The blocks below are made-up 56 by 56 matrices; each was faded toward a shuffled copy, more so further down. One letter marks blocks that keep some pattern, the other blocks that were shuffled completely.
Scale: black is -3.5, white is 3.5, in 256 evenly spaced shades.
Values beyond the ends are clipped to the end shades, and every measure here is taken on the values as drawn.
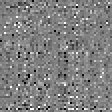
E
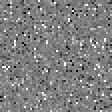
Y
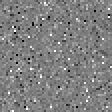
Y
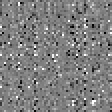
E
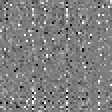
E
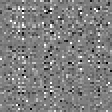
E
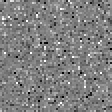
Y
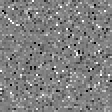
Y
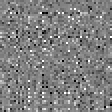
E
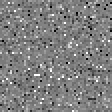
Y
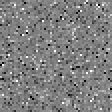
Y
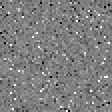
Y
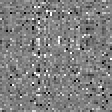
E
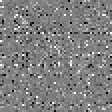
E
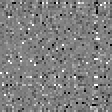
E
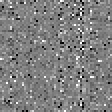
E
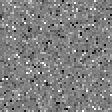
Y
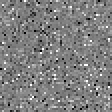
Y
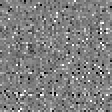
E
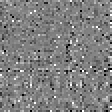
E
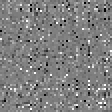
E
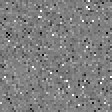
Y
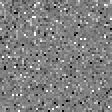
Y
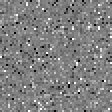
Y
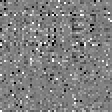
E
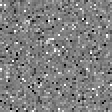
Y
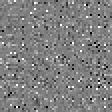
E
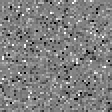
Y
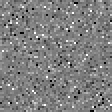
Y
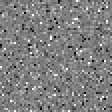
Y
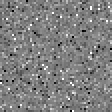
Y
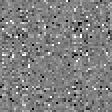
E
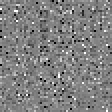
E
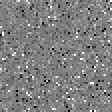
Y
